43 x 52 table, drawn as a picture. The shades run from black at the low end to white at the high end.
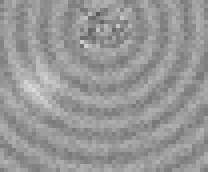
Rings spread out from the top middle. The ninth with the highest average is the middle left. An odd patch, rougher than its surroundings, sits in the top middle. A single bump stands in the middle left.
